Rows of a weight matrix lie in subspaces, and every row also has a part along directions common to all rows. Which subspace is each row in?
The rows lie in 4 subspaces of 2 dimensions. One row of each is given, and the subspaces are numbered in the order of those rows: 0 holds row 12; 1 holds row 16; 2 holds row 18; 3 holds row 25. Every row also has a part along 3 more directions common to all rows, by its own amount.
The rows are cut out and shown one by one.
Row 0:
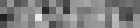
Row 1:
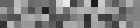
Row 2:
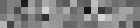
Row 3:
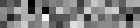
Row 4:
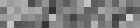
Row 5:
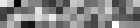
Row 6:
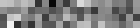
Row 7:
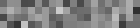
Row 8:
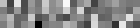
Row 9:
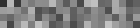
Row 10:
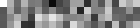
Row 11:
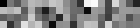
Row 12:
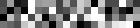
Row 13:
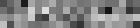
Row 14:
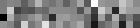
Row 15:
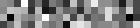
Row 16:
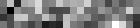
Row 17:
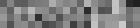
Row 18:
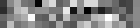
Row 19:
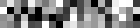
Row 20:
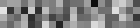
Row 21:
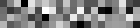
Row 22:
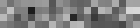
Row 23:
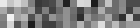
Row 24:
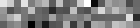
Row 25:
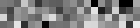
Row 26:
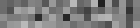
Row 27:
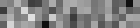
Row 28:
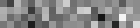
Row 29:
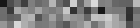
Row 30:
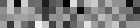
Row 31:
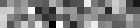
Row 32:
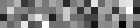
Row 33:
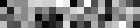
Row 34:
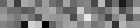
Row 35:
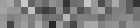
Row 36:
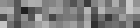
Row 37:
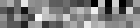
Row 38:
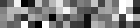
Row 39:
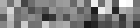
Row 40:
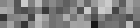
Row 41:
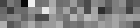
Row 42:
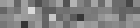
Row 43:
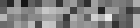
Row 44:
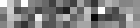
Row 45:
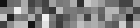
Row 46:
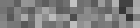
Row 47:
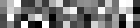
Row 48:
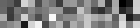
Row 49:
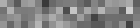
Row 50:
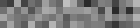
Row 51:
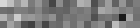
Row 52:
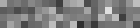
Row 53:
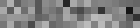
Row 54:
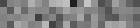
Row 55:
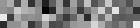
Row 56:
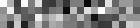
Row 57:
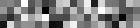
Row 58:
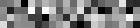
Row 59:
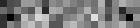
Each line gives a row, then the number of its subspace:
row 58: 0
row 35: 1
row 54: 1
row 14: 3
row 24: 1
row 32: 3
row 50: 1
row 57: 0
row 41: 0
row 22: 0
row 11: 1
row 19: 2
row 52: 1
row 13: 0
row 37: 3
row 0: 0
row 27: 2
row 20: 2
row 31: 1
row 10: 1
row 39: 3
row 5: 1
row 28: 0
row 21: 0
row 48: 3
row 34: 3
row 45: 0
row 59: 0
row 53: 2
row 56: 2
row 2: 0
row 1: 0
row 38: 3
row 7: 3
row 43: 1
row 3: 0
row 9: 1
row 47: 3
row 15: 0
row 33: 1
